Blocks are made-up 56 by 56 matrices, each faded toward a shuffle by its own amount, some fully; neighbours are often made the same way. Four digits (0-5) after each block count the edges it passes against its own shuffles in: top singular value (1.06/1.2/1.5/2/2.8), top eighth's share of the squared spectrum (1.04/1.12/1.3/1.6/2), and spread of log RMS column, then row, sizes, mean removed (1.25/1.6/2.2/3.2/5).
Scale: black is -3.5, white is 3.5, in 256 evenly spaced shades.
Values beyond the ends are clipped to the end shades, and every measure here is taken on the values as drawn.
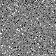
2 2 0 0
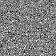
2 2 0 0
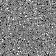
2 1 0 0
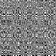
4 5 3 3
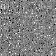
2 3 2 0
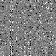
3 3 2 0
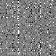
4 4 2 1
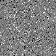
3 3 1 0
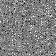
2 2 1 0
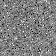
0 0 0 0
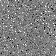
0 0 0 0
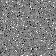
0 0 0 0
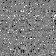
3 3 1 1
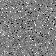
1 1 0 0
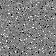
0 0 0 0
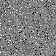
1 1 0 0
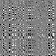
5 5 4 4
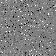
2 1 0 0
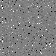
2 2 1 0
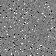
2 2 0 0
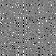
4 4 2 2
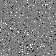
1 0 0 0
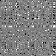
4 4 2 2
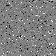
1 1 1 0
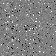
3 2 1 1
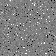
1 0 0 0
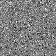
0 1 0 1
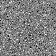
0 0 0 0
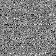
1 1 0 2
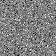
0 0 0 0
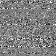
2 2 0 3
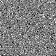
0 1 0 1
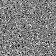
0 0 0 1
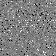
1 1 0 1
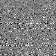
2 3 0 3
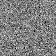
1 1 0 0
